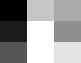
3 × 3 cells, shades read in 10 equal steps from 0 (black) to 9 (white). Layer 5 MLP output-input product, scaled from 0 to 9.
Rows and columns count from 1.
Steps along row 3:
up down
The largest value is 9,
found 2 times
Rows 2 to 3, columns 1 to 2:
1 9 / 3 9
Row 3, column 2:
9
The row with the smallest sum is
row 1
